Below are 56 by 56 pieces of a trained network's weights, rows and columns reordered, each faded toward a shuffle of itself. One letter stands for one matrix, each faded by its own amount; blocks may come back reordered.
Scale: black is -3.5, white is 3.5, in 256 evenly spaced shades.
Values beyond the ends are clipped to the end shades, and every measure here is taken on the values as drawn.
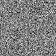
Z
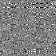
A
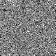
Z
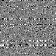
A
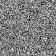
Z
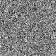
Z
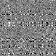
A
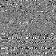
A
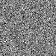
Z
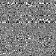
A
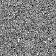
Z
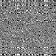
A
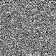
Z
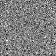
Z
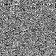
Z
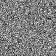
Z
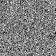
Z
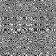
A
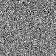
Z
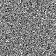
Z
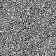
Z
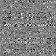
A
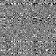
A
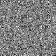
Z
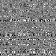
A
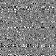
A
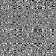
A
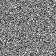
Z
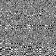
A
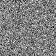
Z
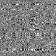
A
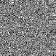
Z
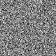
Z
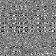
A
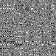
A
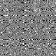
A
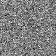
Z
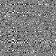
A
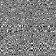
A
